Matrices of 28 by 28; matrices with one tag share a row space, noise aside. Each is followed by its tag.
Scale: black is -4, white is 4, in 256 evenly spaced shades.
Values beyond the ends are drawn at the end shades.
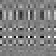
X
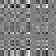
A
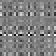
X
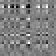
A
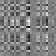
A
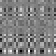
X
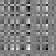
A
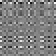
X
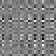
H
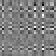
H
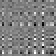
H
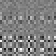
X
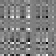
A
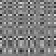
X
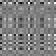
X
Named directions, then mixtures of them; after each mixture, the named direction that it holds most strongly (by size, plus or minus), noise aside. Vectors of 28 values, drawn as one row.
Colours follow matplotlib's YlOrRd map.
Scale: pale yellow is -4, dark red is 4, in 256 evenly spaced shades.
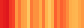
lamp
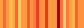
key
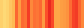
lamp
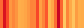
key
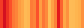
lamp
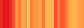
lamp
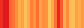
lamp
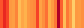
key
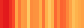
lamp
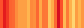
lamp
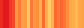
lamp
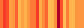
key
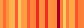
key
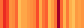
key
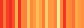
key
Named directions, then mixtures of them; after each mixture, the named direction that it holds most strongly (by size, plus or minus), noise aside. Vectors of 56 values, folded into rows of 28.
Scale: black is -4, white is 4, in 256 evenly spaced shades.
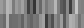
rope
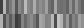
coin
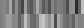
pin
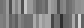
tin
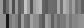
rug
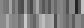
pin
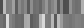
rug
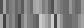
coin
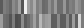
tin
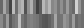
pin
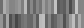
rope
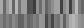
rope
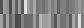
tin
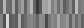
rug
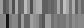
rug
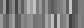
rope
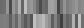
tin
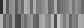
coin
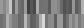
pin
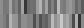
tin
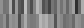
pin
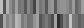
coin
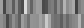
rug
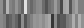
rug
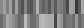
pin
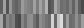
coin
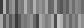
coin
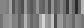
pin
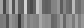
rug
